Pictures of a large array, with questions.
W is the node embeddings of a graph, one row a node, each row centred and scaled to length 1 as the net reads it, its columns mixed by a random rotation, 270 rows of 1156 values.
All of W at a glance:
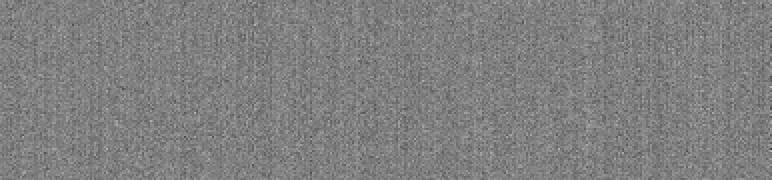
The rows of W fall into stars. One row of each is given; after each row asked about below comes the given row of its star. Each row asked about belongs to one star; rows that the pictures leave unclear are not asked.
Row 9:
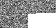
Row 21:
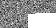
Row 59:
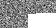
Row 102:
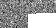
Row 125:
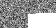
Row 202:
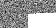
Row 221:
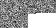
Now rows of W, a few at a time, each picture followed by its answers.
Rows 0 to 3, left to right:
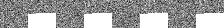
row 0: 59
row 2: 125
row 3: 9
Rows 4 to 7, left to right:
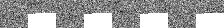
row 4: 125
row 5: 125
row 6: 202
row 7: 202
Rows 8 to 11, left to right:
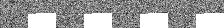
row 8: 9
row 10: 21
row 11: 202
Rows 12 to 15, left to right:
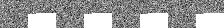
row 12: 102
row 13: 21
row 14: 59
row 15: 125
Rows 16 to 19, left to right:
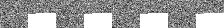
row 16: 59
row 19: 125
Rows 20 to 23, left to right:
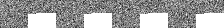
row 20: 102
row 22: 125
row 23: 125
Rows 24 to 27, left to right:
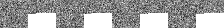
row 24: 125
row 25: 59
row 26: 202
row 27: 125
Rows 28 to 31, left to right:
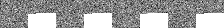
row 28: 221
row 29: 59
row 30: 21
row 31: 221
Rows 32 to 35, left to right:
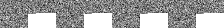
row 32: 59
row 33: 21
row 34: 21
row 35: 21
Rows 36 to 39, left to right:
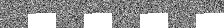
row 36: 59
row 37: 9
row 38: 59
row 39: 125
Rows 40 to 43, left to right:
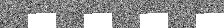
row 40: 102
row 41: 202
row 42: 202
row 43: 59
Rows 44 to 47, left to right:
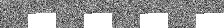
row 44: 125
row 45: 9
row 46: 202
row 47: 102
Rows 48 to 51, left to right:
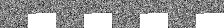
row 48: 102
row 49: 21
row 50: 9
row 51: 59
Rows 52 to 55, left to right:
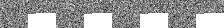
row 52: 59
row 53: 202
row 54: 102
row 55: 102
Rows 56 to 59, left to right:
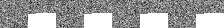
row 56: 102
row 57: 59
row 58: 21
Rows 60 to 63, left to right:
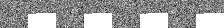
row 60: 102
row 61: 21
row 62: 202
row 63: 9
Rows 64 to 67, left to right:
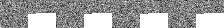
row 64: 202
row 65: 9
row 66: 102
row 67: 102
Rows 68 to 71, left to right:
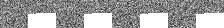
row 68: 9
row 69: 202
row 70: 202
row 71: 125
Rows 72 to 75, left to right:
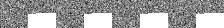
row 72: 221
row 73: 21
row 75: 202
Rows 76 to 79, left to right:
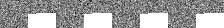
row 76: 102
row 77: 125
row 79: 9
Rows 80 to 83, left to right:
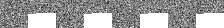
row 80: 59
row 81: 125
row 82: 202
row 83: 21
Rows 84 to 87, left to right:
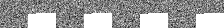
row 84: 125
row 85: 125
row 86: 102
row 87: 221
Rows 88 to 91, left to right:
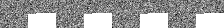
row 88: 21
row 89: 125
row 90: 9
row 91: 102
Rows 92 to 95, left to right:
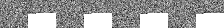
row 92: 102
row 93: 59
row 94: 59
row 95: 221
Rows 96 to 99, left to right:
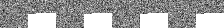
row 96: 125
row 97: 9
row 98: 21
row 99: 102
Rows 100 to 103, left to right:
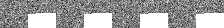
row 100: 59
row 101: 221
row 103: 202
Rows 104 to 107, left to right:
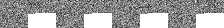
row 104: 21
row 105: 21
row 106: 221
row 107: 9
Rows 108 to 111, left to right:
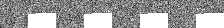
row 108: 9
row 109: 125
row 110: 21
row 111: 221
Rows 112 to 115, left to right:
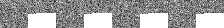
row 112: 202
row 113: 9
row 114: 102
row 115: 221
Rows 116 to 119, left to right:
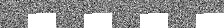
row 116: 102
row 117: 125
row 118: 102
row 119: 125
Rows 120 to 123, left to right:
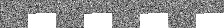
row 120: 221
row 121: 21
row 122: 221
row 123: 202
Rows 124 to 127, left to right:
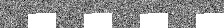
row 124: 102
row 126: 202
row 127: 9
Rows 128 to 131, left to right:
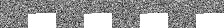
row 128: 221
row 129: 202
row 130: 125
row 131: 202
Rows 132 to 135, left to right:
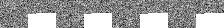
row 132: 202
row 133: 21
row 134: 125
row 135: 102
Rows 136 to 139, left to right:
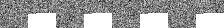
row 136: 102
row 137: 125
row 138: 221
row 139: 202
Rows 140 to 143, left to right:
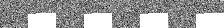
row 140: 125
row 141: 21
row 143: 202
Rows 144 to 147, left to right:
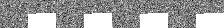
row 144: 102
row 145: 9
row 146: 202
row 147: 9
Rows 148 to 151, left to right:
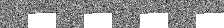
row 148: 21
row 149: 221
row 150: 9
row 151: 102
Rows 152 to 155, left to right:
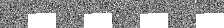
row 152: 125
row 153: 125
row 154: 202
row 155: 125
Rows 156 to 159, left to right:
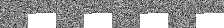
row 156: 102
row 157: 221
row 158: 21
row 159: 21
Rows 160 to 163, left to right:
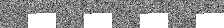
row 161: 9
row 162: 102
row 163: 102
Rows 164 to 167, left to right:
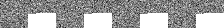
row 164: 221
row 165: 221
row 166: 59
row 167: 9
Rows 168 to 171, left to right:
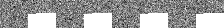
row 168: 125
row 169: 125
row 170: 125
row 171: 21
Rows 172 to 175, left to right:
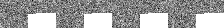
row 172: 202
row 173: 59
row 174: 21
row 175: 125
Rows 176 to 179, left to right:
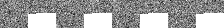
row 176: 102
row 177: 202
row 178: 102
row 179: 125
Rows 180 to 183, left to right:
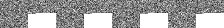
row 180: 59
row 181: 21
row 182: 21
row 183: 59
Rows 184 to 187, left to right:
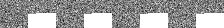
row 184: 202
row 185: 21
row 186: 59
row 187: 21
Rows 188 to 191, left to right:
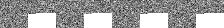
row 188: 59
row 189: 9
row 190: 59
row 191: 102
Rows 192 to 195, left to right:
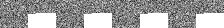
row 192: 125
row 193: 202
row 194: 9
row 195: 59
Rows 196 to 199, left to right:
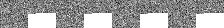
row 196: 9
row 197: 59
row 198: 59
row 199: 59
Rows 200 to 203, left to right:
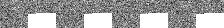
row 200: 202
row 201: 202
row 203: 102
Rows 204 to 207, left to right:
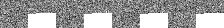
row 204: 221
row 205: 125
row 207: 59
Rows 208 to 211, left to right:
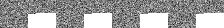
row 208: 9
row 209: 59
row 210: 9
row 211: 125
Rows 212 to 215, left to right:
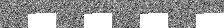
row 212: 202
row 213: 102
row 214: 102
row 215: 125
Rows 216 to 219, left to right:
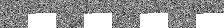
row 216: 59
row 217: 102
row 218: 9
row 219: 21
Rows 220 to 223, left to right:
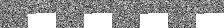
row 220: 202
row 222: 102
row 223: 102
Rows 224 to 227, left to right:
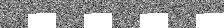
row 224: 102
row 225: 21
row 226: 59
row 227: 202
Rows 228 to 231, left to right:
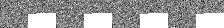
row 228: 221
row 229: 9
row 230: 9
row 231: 125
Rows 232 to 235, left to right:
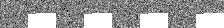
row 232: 221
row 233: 221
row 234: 202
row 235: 125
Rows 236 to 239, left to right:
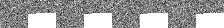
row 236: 202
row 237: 59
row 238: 125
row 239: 9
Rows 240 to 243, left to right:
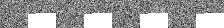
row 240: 102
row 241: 9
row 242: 125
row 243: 59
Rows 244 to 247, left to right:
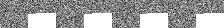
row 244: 202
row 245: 125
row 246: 59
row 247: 102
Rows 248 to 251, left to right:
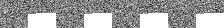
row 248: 9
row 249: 202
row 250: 221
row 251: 202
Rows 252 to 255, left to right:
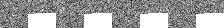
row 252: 202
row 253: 9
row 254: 21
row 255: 59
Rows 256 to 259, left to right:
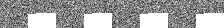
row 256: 125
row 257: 102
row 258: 125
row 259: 9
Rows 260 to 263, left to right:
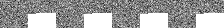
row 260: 125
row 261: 202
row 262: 221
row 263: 9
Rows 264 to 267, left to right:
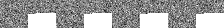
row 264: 59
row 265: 202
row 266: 9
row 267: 21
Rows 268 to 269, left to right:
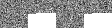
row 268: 125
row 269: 102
